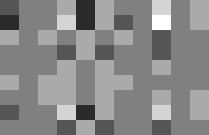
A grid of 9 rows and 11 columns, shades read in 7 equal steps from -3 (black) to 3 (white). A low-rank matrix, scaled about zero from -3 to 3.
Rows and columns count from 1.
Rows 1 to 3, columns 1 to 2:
-1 0 | -2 0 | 1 0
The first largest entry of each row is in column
9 9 1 5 4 1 3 4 5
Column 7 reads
0 -1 1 0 0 1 0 0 0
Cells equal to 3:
1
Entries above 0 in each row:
4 4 4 1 3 5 5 4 1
